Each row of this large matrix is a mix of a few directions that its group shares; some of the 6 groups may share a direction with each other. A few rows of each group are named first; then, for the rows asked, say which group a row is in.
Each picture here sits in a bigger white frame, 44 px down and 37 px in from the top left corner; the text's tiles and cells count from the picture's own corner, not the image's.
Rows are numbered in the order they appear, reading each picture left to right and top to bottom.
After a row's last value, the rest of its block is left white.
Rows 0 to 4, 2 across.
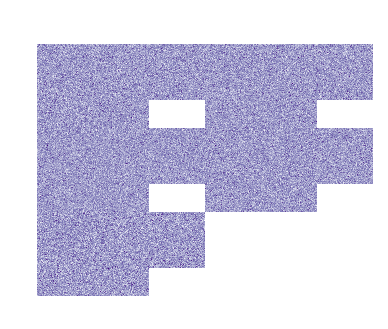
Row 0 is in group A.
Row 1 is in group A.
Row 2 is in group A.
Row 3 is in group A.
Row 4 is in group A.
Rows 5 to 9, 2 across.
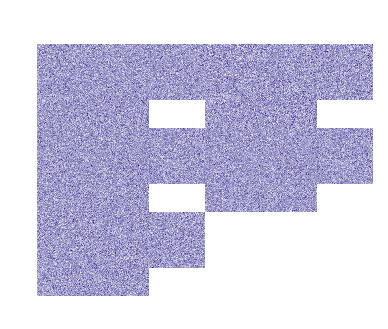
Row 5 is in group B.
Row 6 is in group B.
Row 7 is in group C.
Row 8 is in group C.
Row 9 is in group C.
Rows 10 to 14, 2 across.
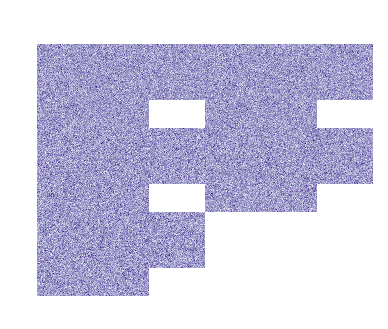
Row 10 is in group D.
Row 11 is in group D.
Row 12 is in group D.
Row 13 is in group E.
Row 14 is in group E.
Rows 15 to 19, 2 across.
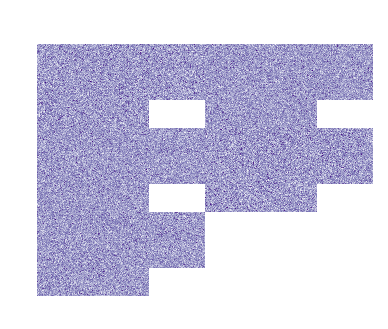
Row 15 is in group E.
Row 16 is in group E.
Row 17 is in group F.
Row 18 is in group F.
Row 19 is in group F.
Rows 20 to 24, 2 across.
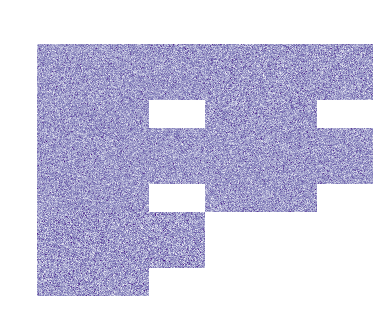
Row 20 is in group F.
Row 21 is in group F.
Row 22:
A
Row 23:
C
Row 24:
A
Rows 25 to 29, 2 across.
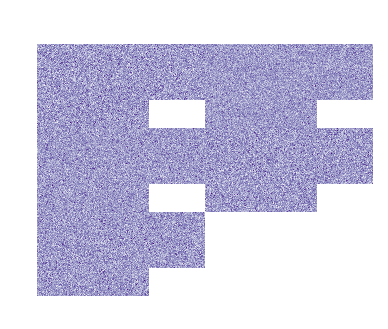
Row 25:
F
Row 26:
F
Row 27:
A
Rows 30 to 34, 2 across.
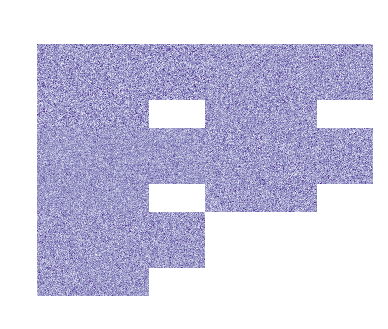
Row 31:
F
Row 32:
A
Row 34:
D
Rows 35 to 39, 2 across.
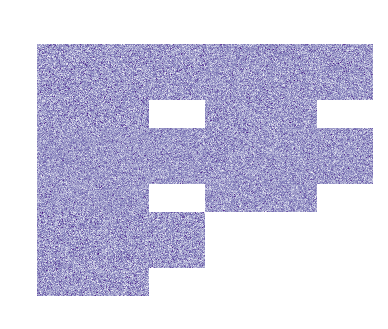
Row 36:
F
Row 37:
A
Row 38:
E
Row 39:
B
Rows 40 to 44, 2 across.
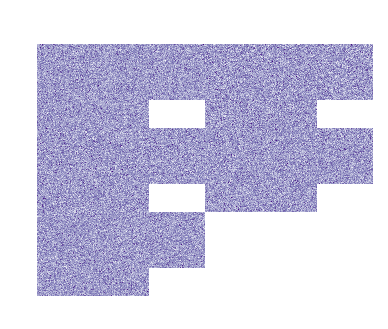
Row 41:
C
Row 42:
C
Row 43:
D
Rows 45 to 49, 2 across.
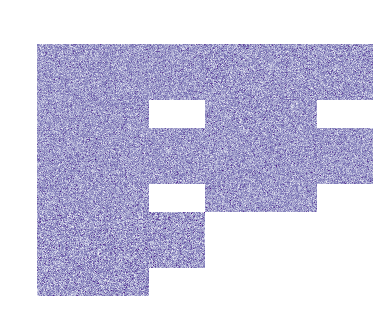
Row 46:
E
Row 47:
F
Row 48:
E
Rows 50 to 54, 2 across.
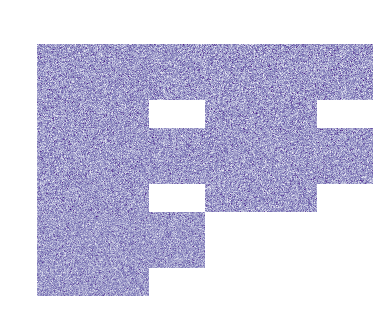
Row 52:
D
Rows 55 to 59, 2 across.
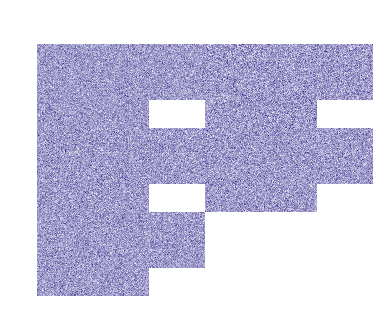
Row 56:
B
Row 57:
E
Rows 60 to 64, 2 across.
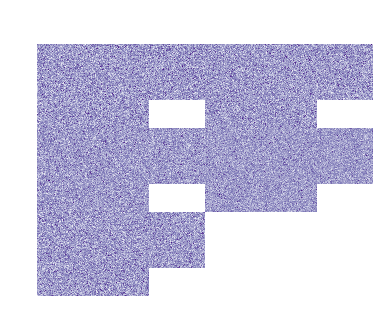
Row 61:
A
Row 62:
D
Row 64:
B
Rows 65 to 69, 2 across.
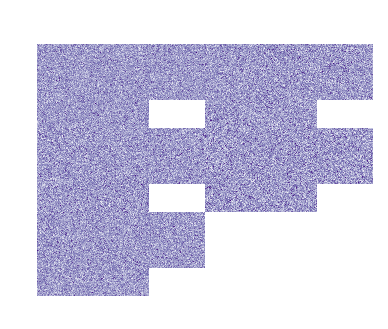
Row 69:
E
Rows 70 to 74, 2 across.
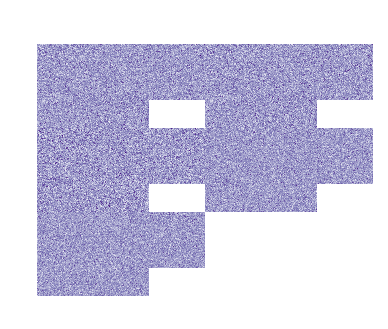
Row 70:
B
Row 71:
B
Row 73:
C
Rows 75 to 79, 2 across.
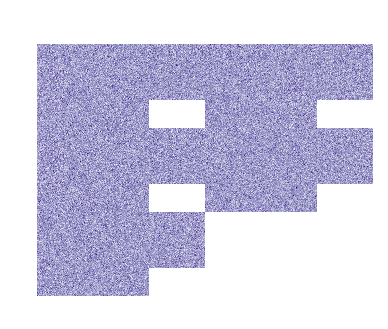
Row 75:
D
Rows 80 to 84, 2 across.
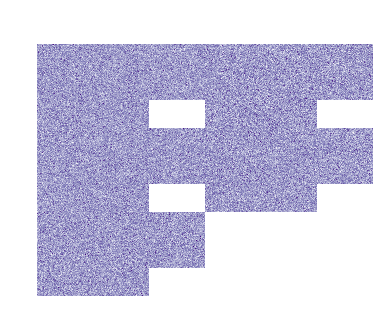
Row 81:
F
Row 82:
C
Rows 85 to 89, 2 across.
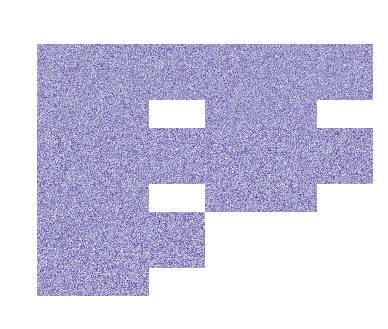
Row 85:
E
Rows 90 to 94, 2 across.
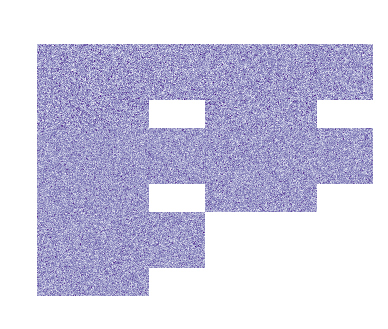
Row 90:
F
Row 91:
E
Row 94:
A
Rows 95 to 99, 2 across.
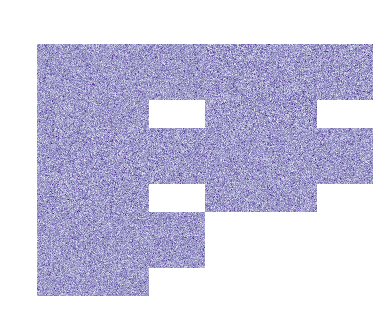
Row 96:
B
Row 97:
A
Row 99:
F
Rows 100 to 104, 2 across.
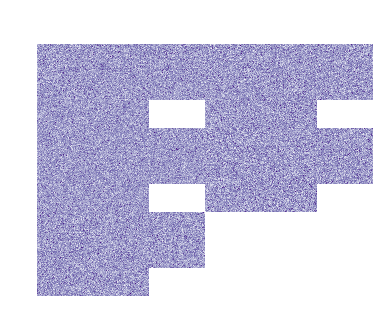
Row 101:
C
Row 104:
B
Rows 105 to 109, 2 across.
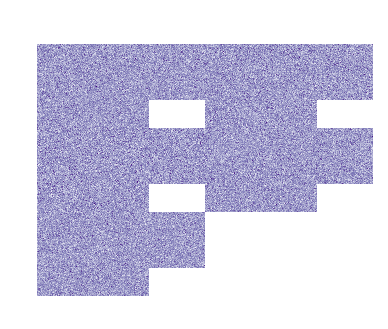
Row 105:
D
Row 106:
F
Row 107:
D
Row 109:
E
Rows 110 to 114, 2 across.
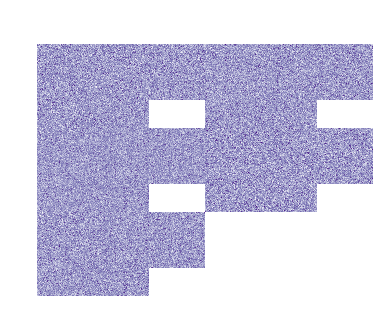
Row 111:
F
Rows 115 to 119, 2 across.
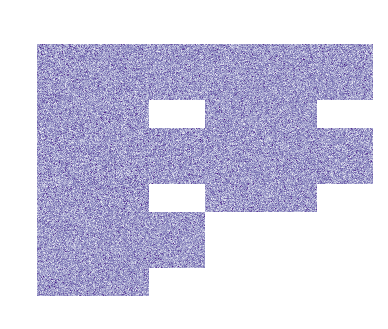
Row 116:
D
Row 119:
F
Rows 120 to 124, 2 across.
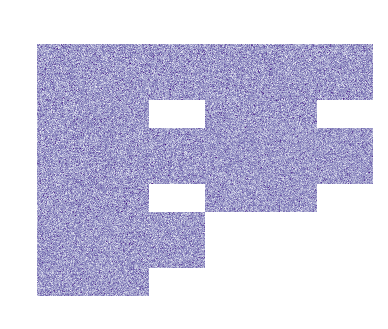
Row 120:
D
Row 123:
A
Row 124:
F
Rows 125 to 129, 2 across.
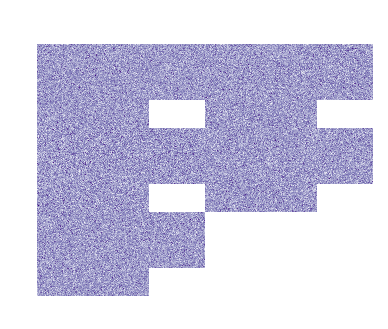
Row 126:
F
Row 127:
F
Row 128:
E
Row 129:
D
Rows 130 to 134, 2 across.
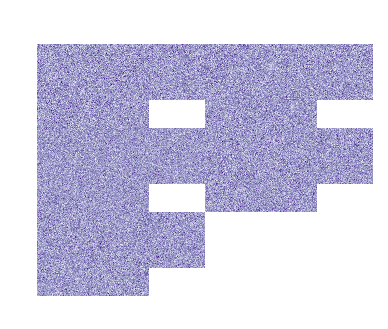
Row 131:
E
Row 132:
F
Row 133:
D
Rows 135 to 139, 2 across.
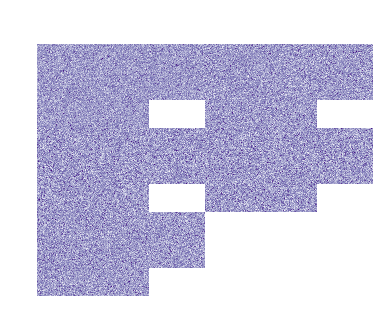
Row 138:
B
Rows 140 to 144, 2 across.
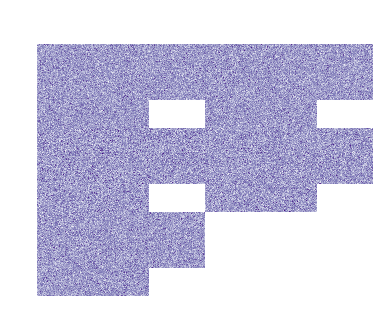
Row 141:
D
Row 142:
E
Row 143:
B
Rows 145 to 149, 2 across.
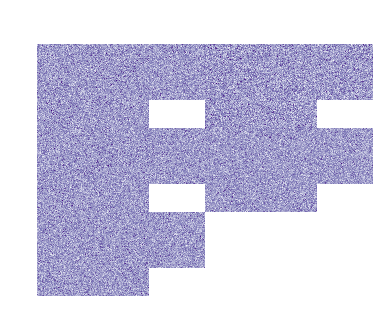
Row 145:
D
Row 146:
C
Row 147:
E
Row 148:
A
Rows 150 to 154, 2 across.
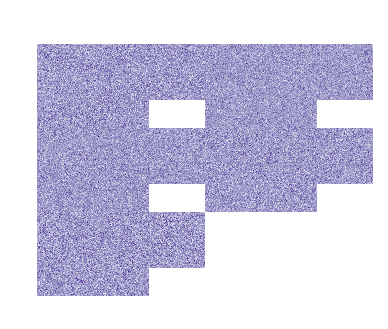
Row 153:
E
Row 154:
E
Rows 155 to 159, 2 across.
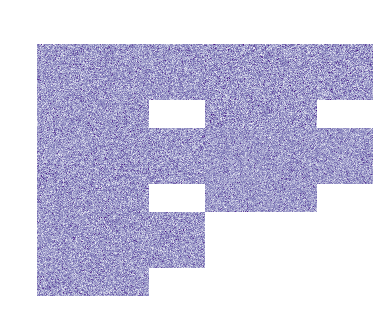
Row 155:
B
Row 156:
C
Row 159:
F
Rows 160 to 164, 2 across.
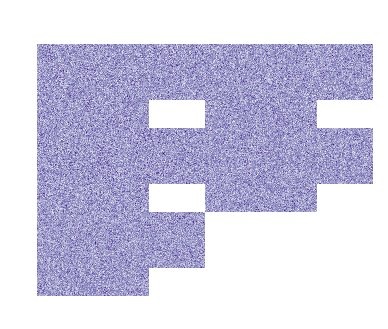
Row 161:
E
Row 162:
E
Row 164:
F
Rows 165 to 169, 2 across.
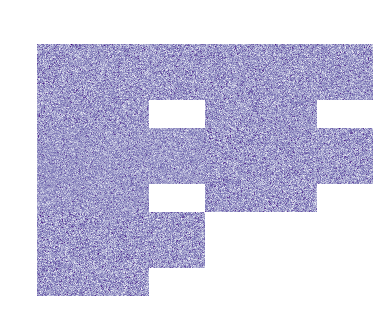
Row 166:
D
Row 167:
F
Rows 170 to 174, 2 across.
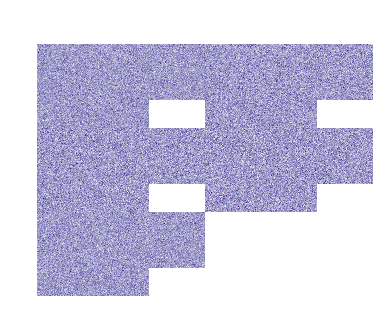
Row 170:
F
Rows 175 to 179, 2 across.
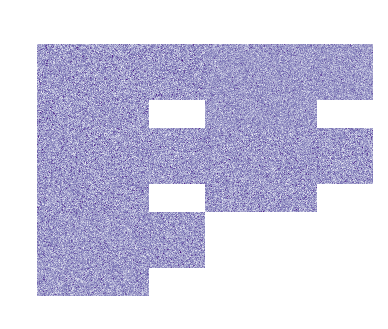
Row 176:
A
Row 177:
F
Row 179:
E
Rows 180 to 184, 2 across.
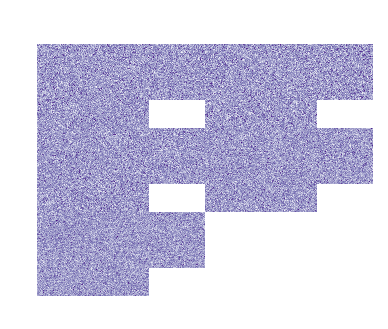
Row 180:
D
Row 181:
E
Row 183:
B
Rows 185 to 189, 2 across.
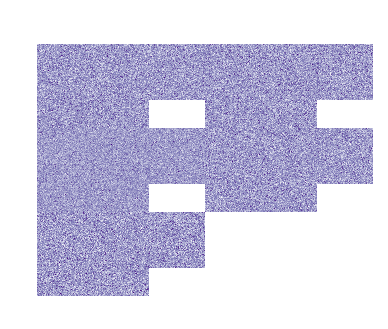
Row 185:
E
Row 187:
A
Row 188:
A
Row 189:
A
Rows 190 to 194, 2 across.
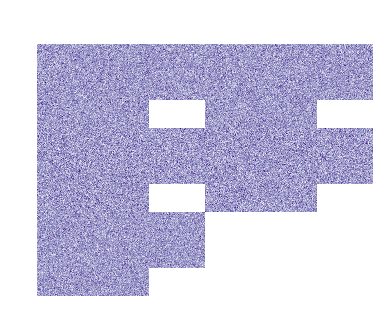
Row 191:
D
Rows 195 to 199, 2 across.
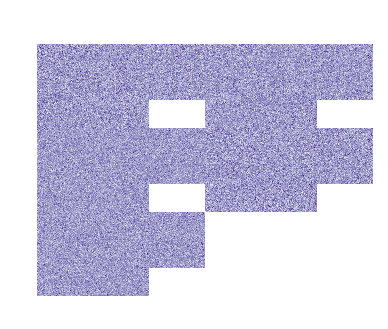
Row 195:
B
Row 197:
E
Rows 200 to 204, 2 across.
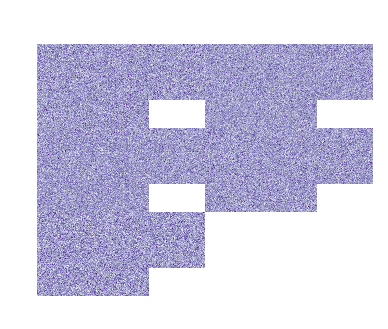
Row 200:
C
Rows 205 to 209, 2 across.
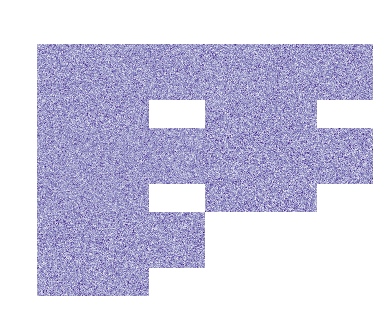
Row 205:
B
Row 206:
F
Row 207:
E
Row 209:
A
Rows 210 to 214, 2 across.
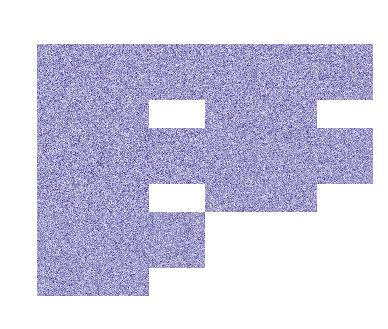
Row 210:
D
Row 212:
E
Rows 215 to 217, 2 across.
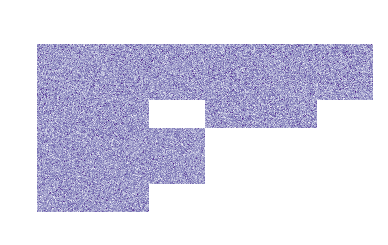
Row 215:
A
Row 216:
A
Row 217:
A
